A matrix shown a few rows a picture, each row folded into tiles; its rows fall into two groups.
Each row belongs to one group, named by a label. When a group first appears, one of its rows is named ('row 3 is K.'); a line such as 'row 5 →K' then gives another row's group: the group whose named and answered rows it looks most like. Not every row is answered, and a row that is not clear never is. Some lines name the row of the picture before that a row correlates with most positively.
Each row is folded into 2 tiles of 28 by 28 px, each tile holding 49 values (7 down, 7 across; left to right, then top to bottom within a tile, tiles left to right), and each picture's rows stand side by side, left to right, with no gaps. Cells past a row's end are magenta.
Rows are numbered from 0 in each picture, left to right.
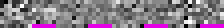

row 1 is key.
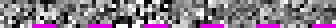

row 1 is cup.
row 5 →key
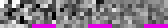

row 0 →key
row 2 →cup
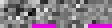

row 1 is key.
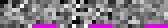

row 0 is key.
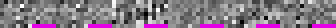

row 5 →key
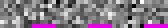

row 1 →key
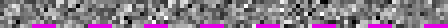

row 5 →cup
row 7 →cup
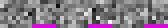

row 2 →cup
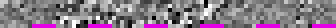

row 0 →key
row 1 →cup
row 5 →key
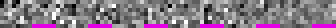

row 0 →key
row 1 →cup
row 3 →cup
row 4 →cup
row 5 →key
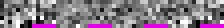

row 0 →cup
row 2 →cup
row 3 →cup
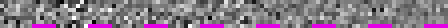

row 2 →cup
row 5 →cup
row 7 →cup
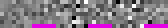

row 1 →key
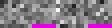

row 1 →cup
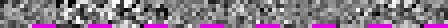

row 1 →key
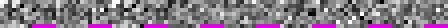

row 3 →key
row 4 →key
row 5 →cup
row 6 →cup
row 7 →cup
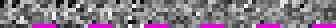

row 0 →key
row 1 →key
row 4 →key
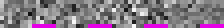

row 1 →cup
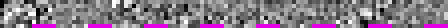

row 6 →cup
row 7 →key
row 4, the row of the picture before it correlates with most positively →0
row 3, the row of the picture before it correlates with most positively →1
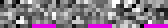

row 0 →key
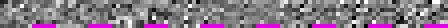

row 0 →key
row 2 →cup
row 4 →key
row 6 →key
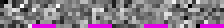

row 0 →key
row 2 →key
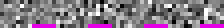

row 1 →cup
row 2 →cup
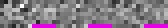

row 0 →key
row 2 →key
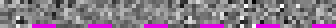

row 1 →key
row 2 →key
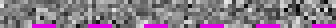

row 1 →cup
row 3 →key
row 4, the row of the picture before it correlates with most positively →0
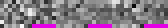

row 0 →cup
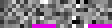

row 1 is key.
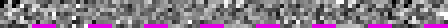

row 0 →key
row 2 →cup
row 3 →cup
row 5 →cup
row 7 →key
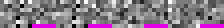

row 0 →key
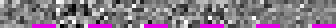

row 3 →cup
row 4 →cup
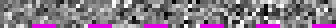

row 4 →cup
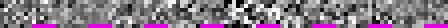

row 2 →cup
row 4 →key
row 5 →cup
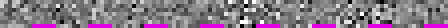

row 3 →cup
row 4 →key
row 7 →cup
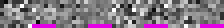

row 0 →key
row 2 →cup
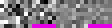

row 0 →cup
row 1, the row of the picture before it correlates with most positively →0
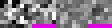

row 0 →key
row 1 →cup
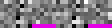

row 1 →key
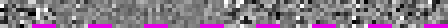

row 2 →cup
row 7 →cup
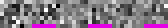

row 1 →cup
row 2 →cup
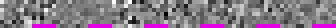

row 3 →cup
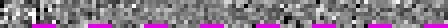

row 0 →cup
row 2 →key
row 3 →cup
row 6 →key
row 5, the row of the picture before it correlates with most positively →5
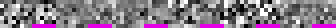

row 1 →cup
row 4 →cup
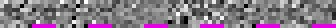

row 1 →key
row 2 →key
